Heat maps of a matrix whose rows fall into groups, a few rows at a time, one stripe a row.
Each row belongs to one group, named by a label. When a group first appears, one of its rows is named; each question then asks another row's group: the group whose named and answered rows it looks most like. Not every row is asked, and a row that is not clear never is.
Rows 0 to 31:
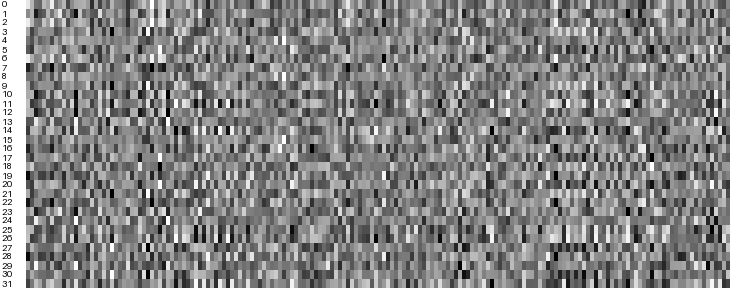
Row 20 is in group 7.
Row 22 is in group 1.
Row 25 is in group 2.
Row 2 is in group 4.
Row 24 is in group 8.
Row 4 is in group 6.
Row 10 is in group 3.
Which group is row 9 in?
2
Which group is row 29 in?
8
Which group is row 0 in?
4
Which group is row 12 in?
3
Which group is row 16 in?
1
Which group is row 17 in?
7
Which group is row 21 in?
2
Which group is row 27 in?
7
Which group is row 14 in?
7
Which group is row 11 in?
2
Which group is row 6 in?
4
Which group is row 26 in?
2
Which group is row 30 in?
7
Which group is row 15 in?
6
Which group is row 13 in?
8
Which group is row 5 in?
7
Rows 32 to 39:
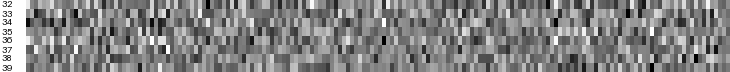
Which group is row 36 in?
4
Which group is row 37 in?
8
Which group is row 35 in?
2
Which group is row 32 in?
4
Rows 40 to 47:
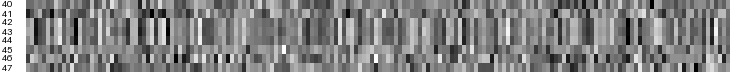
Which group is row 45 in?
6
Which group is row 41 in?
1
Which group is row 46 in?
7
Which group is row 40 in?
7
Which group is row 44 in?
3
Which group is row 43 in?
3
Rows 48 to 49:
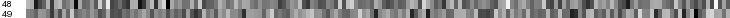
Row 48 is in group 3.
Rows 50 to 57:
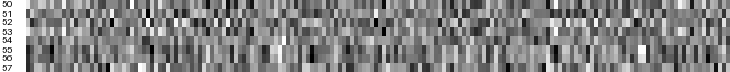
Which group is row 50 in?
4
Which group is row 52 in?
2
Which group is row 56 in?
1
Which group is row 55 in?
1
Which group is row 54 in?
6
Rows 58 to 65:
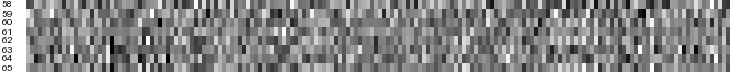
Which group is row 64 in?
3
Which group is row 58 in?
7
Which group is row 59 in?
4
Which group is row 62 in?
2
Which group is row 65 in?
2
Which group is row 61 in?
6
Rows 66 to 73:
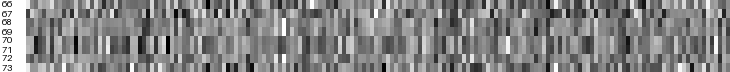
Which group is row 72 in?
6
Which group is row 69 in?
6
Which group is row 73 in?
4
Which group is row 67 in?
7
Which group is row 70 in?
3
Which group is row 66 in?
4
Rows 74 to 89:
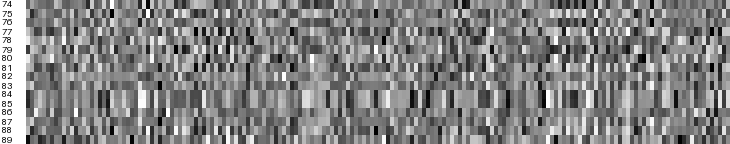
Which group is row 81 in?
2
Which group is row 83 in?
2
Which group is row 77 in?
2
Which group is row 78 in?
4
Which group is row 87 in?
2
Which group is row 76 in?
7
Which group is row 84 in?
8
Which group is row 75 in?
2
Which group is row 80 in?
4
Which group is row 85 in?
8
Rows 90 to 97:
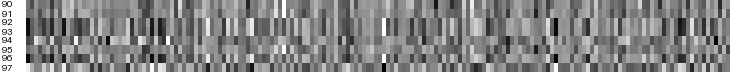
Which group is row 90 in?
6
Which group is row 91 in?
6
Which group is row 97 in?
4
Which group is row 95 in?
6
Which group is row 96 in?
1
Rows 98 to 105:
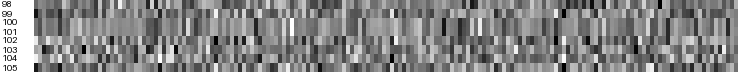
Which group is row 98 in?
7
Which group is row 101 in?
6
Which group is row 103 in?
3
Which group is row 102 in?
4
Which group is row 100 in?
6
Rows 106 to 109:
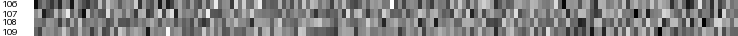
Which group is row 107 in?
3
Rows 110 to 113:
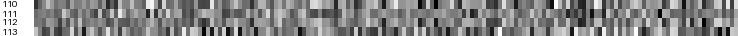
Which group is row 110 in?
8
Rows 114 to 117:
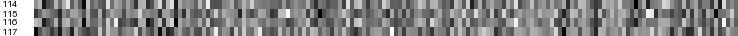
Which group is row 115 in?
1
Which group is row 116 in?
3
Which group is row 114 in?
3
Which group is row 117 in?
1
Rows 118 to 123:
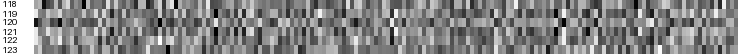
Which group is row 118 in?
3
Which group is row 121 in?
4
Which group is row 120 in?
1
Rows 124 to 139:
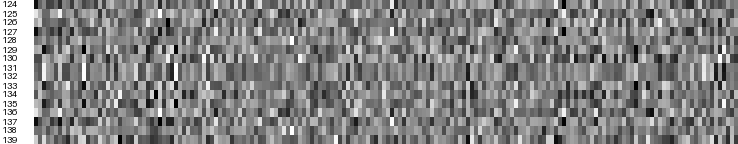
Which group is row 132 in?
8
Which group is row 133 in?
3
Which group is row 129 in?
3
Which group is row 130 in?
7
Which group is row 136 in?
4
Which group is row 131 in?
8
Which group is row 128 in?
6
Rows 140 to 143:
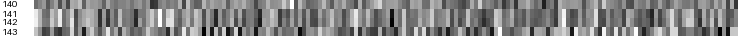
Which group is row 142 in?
4
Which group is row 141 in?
4
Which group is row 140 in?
6
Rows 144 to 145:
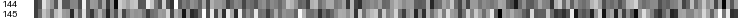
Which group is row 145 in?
7
